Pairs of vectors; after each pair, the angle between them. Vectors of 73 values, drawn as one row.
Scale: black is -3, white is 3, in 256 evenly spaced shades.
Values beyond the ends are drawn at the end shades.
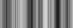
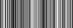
partly opposed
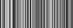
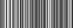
partly aligned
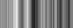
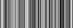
partly aligned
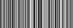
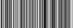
partly opposed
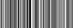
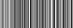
orthogonal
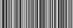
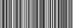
nearly parallel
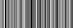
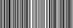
partly opposed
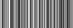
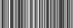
nearly parallel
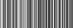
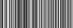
partly opposed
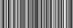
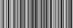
nearly parallel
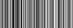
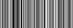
nearly parallel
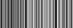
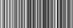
nearly opposite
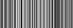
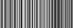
nearly parallel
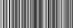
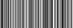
partly opposed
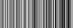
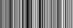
partly opposed
